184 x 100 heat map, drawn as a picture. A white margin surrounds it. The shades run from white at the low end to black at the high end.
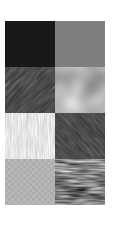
It is made of 4 by 2 panels. Panel 1,1: very high, flat. Panel 1,2: middling, flat. Panel 2,1: high, slanting up to the right, faint in contrast. Panel 2,2: low, smooth. Panel 3,1: very low, streaked downward, faint in contrast. Panel 3,2: high, slanting down to the right, faint in contrast. Panel 4,1: low, checkered, faint in contrast. Panel 4,2: middling, streaked across, strong in contrast.
